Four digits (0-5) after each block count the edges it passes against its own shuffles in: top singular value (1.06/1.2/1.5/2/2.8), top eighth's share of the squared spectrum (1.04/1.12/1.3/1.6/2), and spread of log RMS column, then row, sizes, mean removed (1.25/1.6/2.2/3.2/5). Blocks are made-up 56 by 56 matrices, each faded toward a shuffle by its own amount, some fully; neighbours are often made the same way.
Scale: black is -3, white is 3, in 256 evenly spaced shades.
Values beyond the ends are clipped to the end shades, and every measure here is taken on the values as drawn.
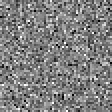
0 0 0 0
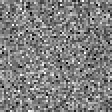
1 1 0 0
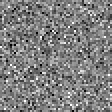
0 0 0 0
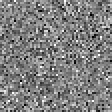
2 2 0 1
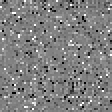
2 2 0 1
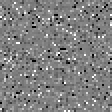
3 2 0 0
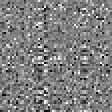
4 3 2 2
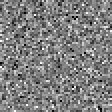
0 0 0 0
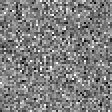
2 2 0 0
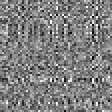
4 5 3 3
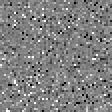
0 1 0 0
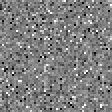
0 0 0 0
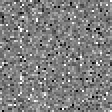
1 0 0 0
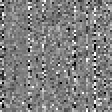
2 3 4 0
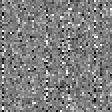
2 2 3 0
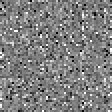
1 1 2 0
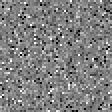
0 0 0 0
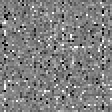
2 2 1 0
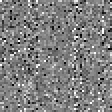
1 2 2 0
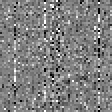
2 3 3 0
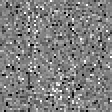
0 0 1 0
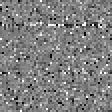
2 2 0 1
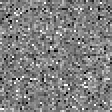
1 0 0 0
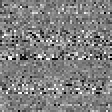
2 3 0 4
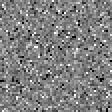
0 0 0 0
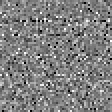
1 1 0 2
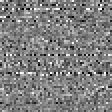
2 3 0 4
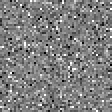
2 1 0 0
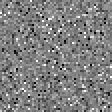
0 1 0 0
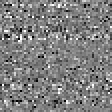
4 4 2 3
